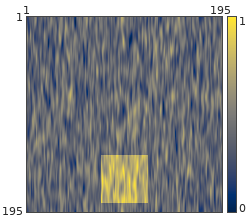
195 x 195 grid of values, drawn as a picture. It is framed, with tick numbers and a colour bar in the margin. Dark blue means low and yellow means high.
An odd patch, higher than its surroundings, sits in the bottom middle. The bottom middle is the ninth with the highest average. Streaks run downward.
